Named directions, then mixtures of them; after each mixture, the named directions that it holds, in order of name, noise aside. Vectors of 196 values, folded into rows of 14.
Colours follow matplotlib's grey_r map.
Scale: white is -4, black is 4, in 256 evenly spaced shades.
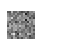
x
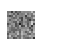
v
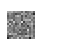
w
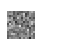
v, w, x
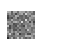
w, x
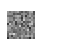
v, w, x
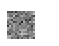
v, w, x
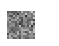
v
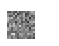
v, x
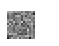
w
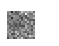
v, x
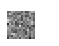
v, w, x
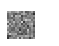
w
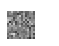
v, w, x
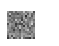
v, w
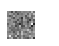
v
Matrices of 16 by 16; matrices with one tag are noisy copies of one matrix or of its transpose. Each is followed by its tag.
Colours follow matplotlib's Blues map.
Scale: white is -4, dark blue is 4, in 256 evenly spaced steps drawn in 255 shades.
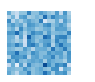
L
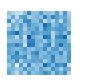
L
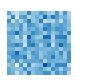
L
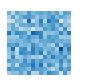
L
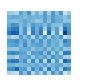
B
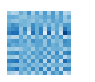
B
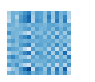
B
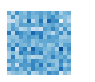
L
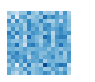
L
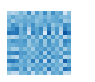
B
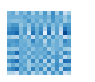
B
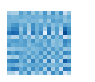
B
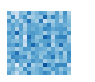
L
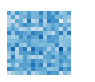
L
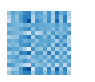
B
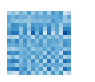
B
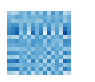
B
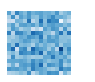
L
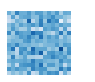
L
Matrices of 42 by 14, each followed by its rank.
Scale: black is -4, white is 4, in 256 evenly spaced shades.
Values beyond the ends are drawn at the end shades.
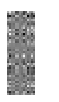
two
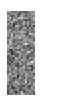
full rank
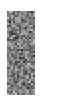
full rank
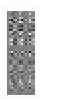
two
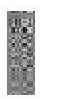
two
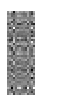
three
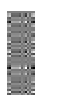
one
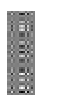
one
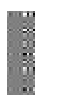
one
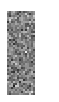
full rank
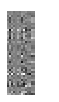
three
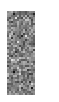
full rank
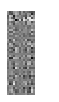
three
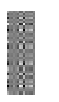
one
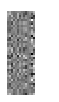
three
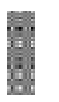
one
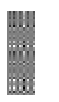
one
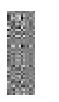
two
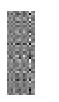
two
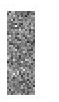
full rank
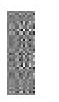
two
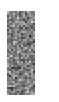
full rank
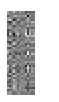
three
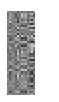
three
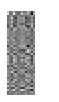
three
